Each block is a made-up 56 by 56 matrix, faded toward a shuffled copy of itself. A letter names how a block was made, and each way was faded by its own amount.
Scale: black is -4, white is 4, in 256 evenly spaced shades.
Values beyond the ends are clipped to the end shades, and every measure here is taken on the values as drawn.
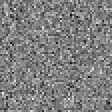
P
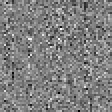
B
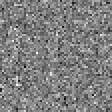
P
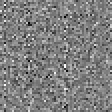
B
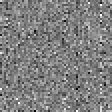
B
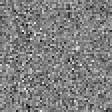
P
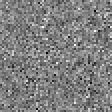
P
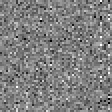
B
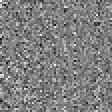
B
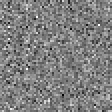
P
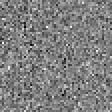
P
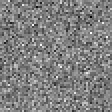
P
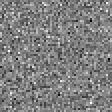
P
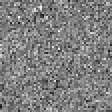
P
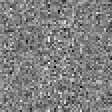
B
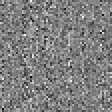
B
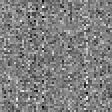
B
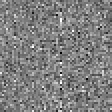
B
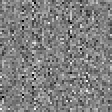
B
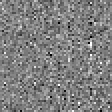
B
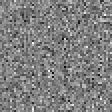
B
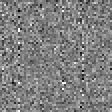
B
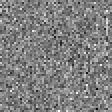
P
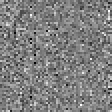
B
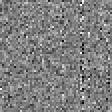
B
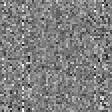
B
